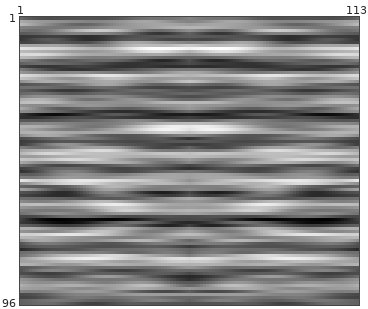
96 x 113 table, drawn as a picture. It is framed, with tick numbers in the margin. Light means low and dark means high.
Grain: streaks across. Mirror symmetry: left to right. Stripes: horizontal, repeating 11 times.
